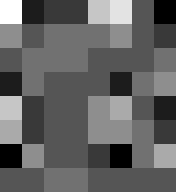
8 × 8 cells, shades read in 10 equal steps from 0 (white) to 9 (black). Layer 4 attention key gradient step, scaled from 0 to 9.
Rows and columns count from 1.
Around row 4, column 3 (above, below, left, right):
5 6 5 6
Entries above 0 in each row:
7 8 8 8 8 8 8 8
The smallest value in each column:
0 4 5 5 2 1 5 3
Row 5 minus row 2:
-2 1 1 1 -1 -1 0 1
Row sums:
40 42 44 48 42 42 49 46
